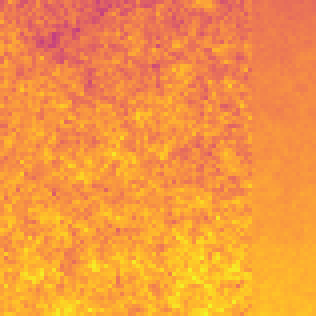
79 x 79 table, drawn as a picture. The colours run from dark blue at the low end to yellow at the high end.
A vertical seam about 80% of the way across splits the table, and the right part is calmer. Values rise toward the bottom. No single row or column stands out from its neighbours. There are no regular stripes.
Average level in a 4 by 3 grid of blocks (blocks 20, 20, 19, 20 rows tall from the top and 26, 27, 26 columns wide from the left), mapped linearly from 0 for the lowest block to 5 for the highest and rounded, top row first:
0 1 1
2 2 2
3 3 3
4 5 5
